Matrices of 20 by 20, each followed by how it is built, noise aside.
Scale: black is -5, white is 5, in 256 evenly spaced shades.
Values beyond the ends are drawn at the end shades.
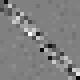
banded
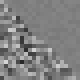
lower triangular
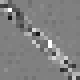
banded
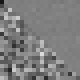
lower triangular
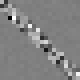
banded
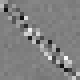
banded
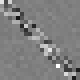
banded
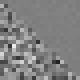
lower triangular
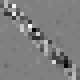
banded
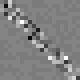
banded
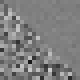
lower triangular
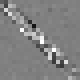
banded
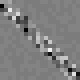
banded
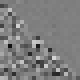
lower triangular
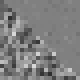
lower triangular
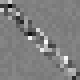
banded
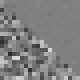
lower triangular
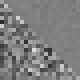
lower triangular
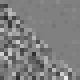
lower triangular
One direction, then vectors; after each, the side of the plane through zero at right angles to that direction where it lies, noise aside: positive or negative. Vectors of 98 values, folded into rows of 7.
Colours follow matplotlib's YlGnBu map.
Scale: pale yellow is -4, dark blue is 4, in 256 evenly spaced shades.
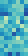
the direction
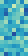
positive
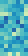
negative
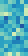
negative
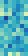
negative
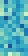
negative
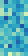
negative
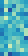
positive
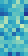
positive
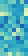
negative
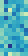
negative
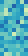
negative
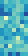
positive
